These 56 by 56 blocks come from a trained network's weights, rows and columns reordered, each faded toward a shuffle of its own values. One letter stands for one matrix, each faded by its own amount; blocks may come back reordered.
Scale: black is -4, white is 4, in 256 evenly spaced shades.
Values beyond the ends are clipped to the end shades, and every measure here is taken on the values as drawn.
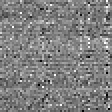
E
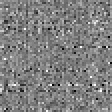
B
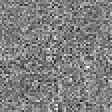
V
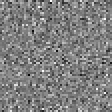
V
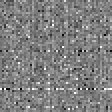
B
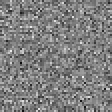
V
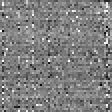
E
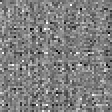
B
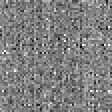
B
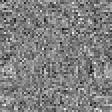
V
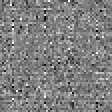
E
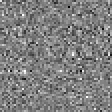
V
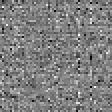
E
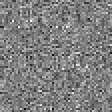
V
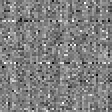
B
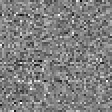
V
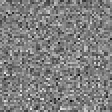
V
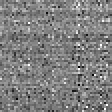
E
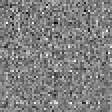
V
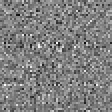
V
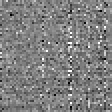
E
